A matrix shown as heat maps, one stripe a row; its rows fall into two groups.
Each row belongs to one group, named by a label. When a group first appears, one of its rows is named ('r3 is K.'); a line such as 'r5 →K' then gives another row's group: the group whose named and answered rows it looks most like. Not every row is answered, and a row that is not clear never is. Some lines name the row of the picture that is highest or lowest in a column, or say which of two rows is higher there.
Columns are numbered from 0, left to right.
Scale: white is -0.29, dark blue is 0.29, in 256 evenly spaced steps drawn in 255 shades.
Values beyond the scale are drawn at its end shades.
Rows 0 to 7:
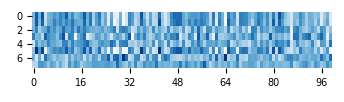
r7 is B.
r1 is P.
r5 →P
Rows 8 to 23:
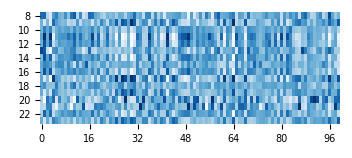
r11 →P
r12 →P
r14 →P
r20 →B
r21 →B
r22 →P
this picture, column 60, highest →21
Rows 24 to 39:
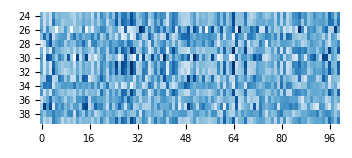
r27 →P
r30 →B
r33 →B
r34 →P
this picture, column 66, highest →26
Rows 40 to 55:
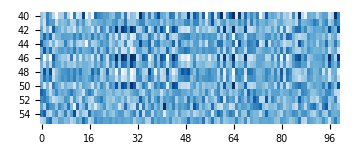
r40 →B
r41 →B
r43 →P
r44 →B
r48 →P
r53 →B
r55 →B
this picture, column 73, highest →53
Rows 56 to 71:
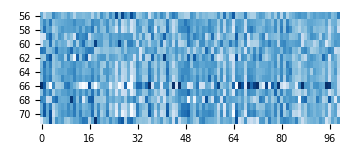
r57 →P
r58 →P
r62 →B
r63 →P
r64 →P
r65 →P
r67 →P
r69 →P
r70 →P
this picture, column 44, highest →66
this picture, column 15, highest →62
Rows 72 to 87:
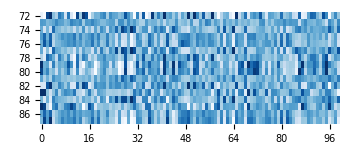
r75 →P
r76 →P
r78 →B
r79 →B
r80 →B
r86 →P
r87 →P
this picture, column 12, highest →72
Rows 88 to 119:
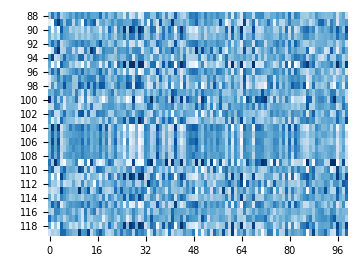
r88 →P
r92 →P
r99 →B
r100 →B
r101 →B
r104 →P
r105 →P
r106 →P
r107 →P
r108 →P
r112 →B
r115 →P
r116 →B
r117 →B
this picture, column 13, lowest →109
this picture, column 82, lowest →95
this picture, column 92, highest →113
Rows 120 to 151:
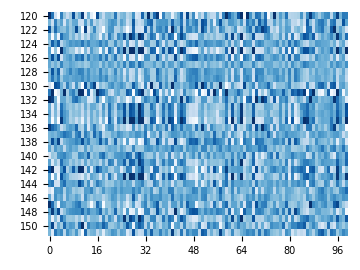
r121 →B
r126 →P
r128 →P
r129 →P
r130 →B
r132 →B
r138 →P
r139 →B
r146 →B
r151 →B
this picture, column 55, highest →131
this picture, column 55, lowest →121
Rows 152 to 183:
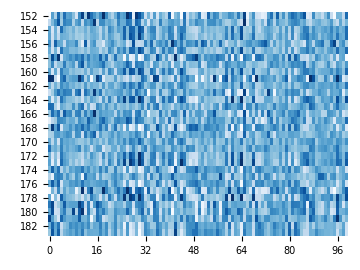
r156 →B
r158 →P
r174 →P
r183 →P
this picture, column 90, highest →175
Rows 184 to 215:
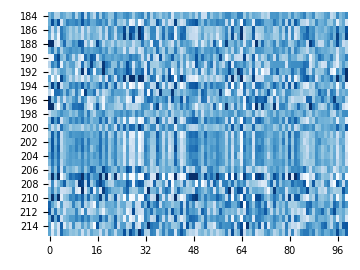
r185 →P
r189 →P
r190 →B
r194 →P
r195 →B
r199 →P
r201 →P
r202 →P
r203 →P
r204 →P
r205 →P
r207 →P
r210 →P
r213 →P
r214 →B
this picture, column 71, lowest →192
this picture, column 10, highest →208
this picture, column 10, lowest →209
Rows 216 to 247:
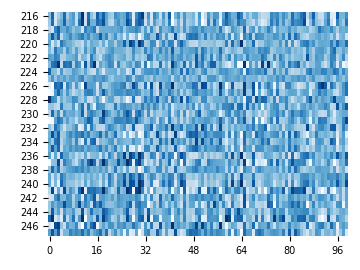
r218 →B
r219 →P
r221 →B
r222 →B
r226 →B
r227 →B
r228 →B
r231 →B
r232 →B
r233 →P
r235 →P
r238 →P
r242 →B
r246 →B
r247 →P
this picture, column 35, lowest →240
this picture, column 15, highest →223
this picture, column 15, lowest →229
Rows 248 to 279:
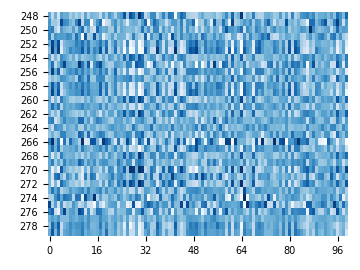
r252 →P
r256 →P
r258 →P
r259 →P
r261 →P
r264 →B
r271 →B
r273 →P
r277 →P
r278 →P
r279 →P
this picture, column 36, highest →253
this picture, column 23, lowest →275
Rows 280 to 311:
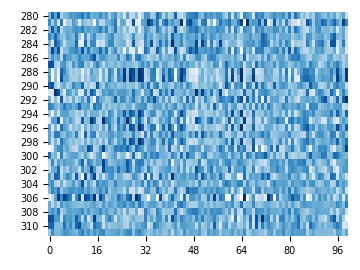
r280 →P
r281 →B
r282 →P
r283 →B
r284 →B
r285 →P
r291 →B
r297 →B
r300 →B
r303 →B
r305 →P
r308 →P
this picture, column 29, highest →306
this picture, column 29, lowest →281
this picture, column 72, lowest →306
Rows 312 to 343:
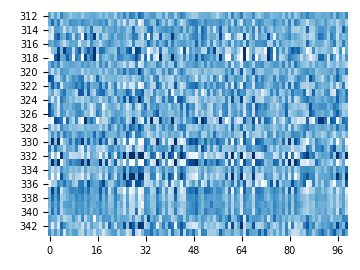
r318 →B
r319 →P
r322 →P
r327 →B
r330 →P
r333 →P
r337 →P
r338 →P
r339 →P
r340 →P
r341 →B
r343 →B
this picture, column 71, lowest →336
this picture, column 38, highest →332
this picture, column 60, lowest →318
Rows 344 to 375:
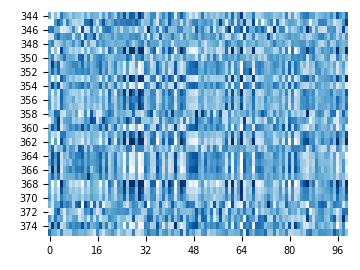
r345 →B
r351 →P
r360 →P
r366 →P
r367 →P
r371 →B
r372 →B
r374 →P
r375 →B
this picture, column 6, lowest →346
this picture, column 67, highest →352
